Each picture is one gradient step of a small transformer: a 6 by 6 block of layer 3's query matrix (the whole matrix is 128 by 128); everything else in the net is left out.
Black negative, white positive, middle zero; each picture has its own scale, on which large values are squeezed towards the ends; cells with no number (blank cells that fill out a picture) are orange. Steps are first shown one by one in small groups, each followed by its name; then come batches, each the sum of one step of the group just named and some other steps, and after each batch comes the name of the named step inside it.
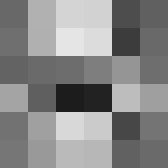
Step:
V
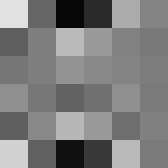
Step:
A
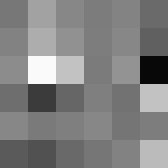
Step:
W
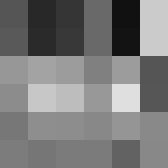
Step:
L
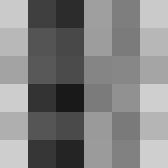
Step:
V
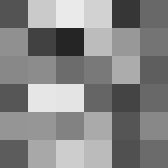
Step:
V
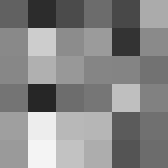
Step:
L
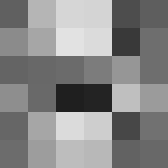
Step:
V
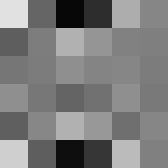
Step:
A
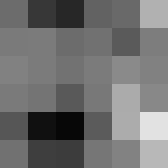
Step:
L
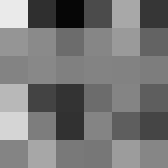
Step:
A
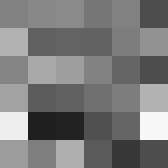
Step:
W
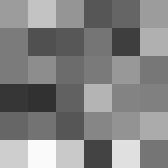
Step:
L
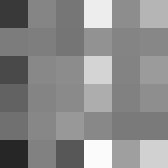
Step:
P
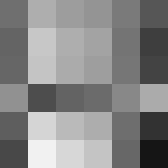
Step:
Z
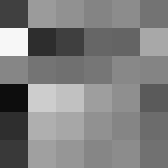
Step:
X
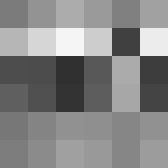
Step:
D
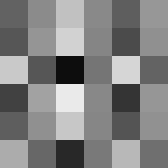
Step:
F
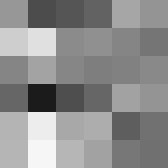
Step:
X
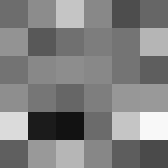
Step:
D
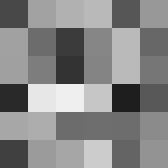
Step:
P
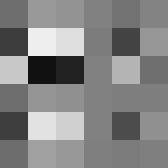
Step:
X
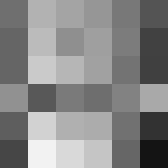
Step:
Z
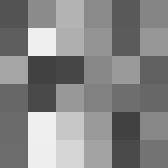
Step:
D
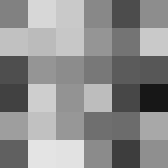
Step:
D
